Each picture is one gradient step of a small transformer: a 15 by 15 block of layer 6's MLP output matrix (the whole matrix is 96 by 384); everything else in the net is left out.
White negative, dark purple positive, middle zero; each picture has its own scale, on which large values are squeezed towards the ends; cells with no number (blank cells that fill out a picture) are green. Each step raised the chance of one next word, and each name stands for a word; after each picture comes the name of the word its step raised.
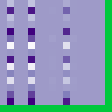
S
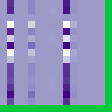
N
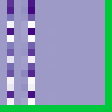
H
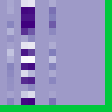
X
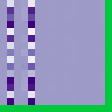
X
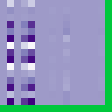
S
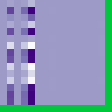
S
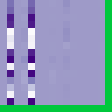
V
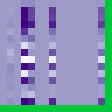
X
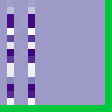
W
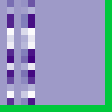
V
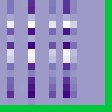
N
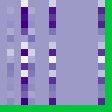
X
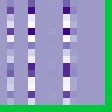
H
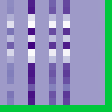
N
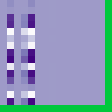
V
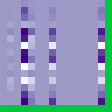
S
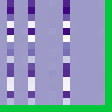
H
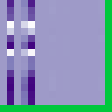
N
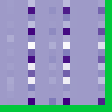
S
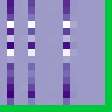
N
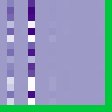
H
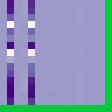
N
